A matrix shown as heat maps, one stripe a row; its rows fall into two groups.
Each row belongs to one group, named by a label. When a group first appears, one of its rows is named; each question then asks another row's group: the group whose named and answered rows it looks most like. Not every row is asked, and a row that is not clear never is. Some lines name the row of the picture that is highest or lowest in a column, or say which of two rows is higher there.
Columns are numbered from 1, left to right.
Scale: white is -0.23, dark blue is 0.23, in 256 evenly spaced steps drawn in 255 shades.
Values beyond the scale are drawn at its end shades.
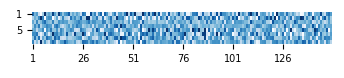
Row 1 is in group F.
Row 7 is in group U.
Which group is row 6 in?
F
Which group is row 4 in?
U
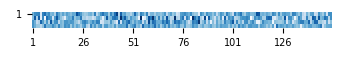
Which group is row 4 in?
F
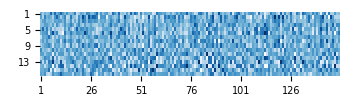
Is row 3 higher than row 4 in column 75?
Yes
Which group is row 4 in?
U
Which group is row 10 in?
F
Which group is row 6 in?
U
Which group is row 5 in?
U
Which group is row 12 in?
U
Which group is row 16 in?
F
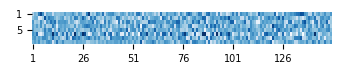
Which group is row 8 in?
U
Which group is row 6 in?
F
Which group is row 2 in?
F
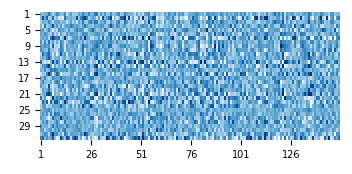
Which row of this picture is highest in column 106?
32
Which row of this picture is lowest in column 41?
7
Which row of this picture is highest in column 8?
23
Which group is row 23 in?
U
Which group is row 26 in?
U
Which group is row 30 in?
U
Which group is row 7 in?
U
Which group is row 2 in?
U
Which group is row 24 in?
F
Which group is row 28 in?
U
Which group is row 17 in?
F
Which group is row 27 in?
F
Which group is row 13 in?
F
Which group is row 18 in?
U
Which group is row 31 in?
U
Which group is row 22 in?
F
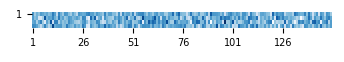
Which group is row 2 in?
F
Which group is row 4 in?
F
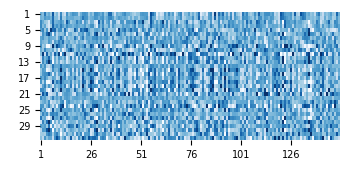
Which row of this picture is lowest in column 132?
11
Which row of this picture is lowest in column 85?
24
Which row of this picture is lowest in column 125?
11
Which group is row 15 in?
F
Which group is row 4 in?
F
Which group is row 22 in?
F
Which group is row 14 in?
F
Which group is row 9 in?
F
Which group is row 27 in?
F
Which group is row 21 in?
U
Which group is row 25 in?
F
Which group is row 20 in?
F
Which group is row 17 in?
F
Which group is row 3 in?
F
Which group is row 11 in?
U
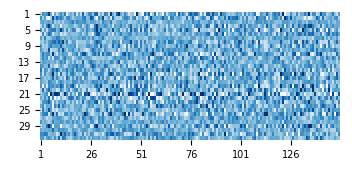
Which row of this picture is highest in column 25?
21
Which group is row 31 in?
F
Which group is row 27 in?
F
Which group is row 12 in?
U
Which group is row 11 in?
U
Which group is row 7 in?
F
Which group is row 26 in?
U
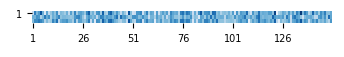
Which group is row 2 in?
U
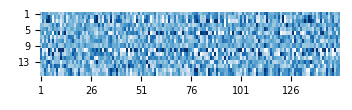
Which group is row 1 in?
U
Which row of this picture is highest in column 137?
10
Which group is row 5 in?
U
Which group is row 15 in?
U
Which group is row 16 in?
U
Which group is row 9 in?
U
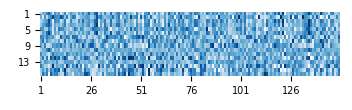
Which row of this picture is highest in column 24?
16
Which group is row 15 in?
U
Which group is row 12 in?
U
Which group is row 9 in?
F
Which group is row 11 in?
F
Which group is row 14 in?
F
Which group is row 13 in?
U
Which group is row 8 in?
U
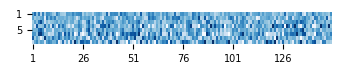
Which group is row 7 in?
F
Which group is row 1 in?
U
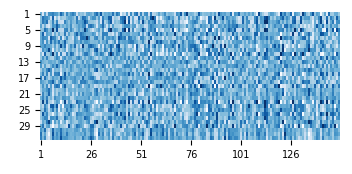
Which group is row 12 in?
U
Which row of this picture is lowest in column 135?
31
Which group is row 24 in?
U
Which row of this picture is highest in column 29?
28
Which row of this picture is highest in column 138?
19
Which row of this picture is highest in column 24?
7
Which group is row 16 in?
U
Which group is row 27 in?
U
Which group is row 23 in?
U
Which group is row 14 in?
F
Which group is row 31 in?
F
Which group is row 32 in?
F
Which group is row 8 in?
U
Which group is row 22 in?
U
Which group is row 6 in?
U
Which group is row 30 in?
F
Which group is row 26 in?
U
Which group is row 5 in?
U
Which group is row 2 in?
U
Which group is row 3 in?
U
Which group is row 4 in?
F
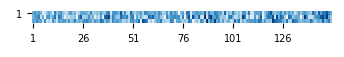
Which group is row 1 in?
U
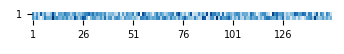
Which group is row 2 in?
F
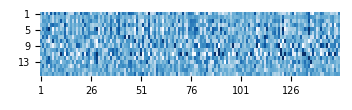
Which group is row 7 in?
U
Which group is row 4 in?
U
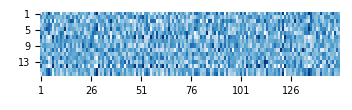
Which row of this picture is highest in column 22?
9
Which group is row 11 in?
U
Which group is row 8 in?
F
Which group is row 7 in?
F
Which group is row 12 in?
F
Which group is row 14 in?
F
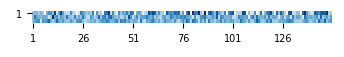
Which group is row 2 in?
F
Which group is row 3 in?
U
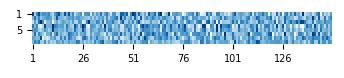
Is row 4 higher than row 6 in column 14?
Yes
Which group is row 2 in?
U
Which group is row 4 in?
F
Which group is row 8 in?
U
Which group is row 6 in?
U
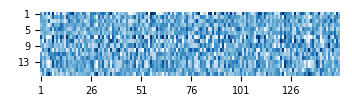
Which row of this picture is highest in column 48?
7
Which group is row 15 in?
U
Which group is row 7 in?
F
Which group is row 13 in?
F
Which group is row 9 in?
F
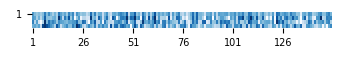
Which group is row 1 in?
F
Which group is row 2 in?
F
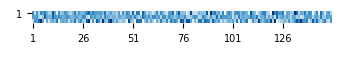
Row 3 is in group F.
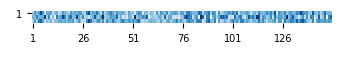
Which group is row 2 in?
U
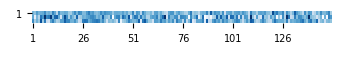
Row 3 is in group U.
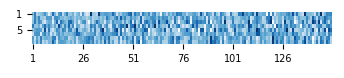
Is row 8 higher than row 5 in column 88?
Yes
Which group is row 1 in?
F
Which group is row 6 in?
U
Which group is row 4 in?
F
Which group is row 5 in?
U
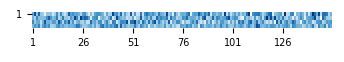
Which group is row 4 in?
U
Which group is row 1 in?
U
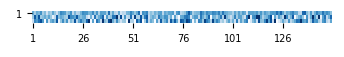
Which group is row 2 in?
U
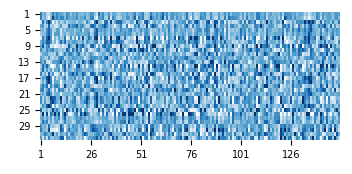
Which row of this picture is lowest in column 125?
26
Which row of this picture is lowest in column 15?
26
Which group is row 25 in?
F
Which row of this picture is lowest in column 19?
7
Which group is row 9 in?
U
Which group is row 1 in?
F
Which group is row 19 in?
U
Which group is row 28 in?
U
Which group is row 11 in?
U
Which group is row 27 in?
U
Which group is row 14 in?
U
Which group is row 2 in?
F
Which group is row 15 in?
U
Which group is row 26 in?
U
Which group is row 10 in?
F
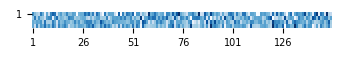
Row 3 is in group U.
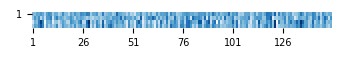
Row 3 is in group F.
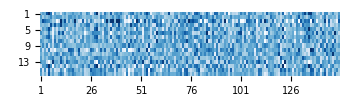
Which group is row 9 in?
U
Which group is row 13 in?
F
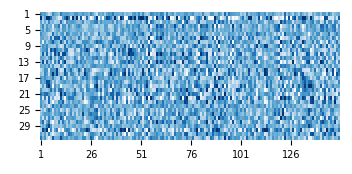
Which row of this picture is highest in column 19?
2
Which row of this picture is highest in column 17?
2
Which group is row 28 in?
U
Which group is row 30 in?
U
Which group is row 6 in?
F
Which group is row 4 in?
U
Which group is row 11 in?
U
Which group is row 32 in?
F
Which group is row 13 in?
U
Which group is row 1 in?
F
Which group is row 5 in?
U
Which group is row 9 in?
U
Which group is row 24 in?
F
